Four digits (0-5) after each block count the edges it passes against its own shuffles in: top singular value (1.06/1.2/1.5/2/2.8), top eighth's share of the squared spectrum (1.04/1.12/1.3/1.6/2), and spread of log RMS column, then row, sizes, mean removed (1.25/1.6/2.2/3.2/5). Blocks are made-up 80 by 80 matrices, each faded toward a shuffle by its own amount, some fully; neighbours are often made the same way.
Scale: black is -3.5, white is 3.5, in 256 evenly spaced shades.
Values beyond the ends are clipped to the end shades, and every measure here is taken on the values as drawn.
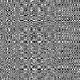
5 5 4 3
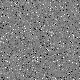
1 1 0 0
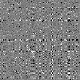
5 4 3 3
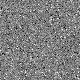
0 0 0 0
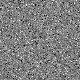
2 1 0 0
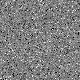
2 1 0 0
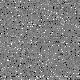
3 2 0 1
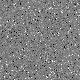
0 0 0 0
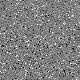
3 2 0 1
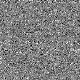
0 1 0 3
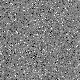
0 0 0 0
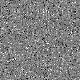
3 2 1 0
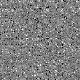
3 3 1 1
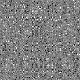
4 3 2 2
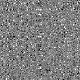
4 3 2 2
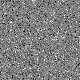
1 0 0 0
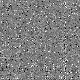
3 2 1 1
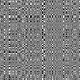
5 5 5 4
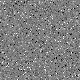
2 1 0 0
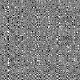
4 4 3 2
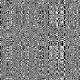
5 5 4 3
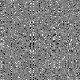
4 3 2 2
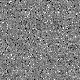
3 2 1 0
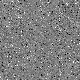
1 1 0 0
